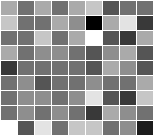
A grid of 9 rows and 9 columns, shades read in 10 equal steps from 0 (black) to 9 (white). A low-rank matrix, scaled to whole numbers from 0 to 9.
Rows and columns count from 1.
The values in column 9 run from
1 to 7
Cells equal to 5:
14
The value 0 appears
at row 2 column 6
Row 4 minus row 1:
0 0 -1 1 -2 -4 2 2 -1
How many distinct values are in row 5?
5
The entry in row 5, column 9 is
3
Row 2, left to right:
7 4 4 6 5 0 6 8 2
